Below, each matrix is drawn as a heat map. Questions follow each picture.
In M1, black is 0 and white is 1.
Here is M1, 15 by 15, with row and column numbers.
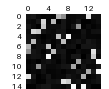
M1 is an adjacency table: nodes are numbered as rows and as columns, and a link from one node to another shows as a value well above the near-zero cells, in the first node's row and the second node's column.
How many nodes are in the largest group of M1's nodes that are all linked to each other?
2
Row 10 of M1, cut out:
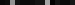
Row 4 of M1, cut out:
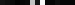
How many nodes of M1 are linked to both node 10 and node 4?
0
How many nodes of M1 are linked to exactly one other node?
0
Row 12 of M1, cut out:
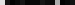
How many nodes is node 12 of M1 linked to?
2
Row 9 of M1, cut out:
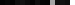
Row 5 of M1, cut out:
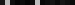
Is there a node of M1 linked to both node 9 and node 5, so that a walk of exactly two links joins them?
no
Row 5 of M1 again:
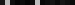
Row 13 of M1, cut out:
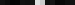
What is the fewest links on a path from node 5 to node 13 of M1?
2
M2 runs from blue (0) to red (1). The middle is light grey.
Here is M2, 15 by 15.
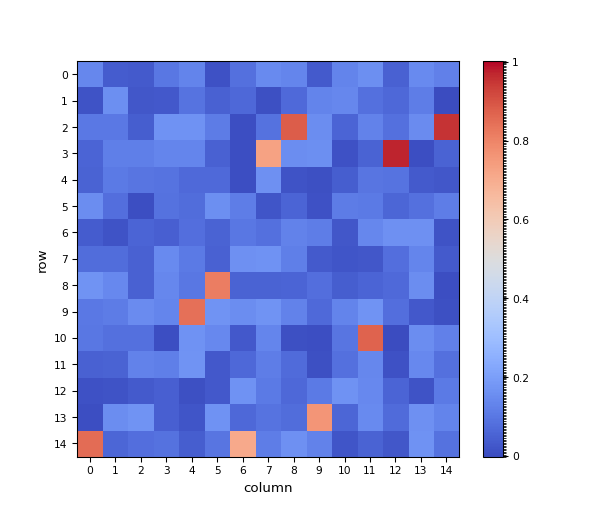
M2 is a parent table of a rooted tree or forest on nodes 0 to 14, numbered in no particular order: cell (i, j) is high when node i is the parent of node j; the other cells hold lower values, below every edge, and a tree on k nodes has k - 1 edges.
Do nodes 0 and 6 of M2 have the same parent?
yes
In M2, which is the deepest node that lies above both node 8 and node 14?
2
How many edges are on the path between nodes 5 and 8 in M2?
1
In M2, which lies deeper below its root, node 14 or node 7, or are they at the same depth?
the same depth
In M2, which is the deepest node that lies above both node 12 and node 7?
3
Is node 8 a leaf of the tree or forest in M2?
no
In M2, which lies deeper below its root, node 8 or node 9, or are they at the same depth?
the same depth
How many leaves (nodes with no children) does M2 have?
8
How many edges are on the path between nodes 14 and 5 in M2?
3
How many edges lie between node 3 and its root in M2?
0
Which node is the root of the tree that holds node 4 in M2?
13
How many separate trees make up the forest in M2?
5
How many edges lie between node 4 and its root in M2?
2
